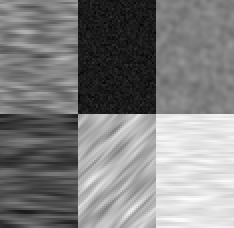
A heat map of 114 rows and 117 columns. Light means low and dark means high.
It is made of 2 by 3 panels. Panel 1,1: middling, streaked across. Panel 1,2: very high, fine-grained, faint in contrast. Panel 1,3: middling, blotchy, faint in contrast. Panel 2,1: high, streaked across. Panel 2,2: low, slanting up to the right. Panel 2,3: very low, streaked across, faint in contrast.
